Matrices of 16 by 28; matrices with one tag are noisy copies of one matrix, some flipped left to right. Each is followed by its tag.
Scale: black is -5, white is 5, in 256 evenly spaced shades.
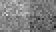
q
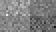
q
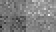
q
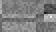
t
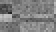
t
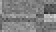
t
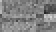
t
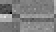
t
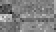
t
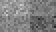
q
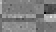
t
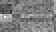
t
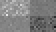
q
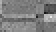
t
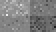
q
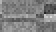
t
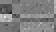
t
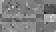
t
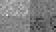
q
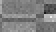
t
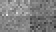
q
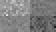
q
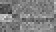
t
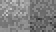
q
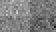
q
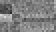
t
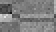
t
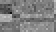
t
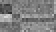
t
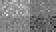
q
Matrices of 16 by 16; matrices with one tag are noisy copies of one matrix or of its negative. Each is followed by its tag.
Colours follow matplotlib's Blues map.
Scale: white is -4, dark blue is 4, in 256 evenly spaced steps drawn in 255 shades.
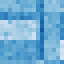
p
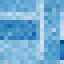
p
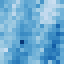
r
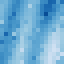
r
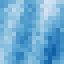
r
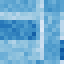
p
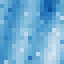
r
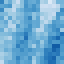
r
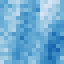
r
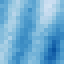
r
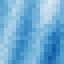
r
